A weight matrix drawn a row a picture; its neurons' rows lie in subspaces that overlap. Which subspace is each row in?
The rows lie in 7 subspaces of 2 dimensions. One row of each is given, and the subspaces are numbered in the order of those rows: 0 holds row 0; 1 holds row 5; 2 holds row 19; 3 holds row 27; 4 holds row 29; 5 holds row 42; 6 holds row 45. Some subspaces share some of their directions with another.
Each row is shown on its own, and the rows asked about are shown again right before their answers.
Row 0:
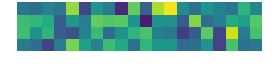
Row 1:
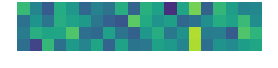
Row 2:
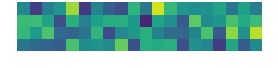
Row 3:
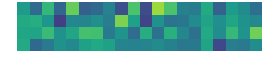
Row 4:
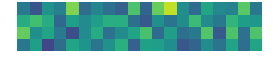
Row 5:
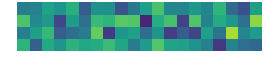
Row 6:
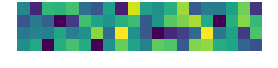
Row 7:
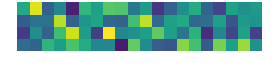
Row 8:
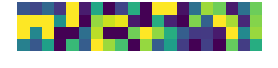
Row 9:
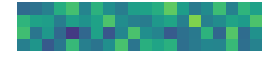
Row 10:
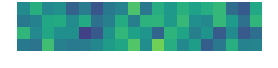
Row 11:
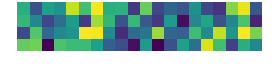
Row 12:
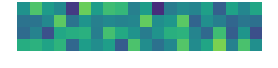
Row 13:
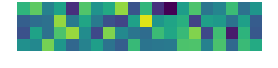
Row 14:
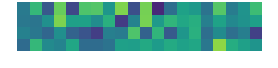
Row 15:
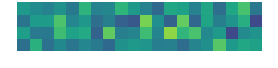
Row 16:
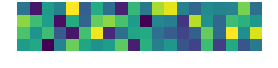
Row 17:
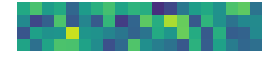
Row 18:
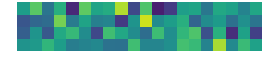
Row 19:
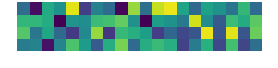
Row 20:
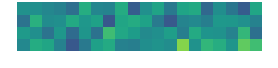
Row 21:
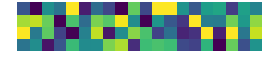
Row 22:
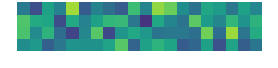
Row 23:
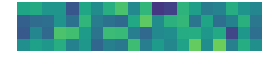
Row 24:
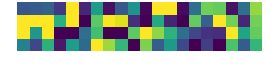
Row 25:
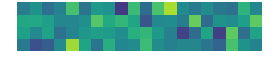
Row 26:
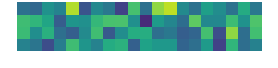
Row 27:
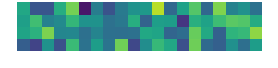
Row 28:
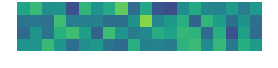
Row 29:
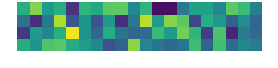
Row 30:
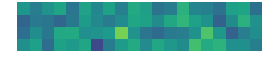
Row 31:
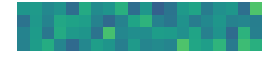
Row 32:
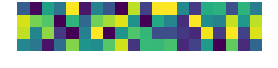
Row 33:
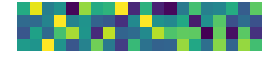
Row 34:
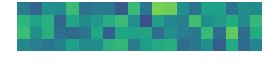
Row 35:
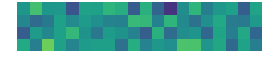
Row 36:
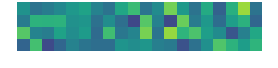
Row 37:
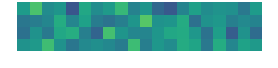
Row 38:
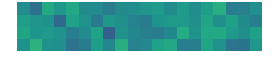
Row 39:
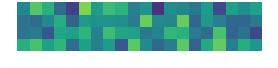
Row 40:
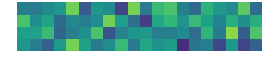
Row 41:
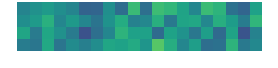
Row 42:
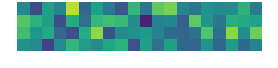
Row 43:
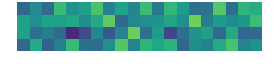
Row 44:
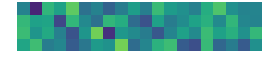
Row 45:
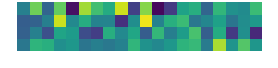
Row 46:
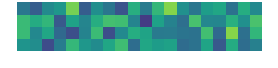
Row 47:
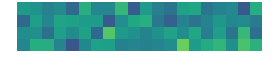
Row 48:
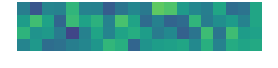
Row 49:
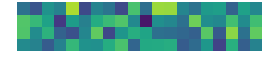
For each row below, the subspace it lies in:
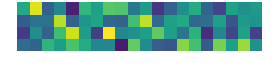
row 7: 0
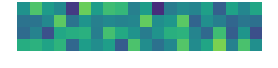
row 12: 3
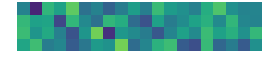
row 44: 0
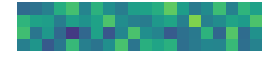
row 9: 6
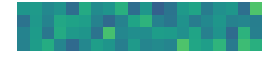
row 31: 4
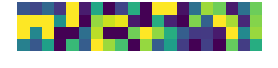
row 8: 2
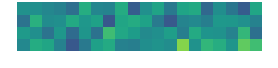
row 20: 4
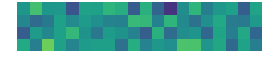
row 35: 1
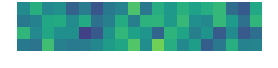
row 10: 5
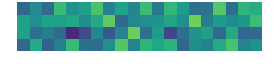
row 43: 6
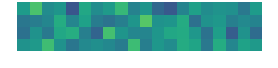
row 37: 5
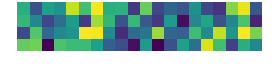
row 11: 5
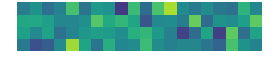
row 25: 0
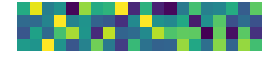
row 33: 2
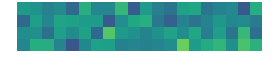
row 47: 4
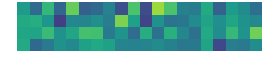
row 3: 6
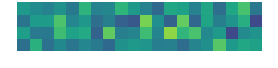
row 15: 1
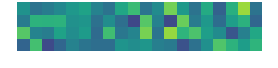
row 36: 1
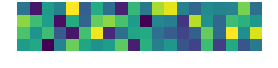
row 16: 5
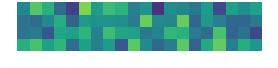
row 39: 3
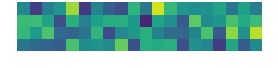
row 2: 3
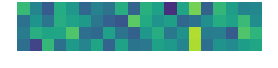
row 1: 3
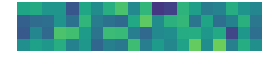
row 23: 2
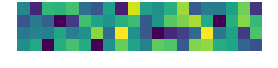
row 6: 2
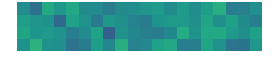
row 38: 0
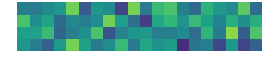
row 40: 4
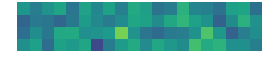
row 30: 2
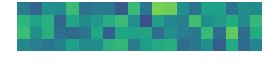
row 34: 5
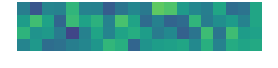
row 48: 4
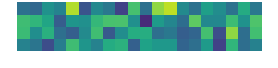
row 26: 0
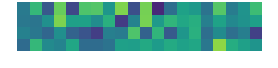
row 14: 6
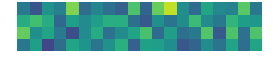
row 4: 1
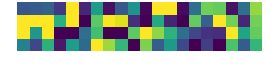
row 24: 2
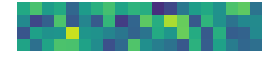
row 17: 4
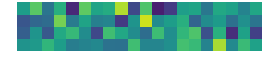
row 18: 6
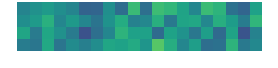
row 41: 5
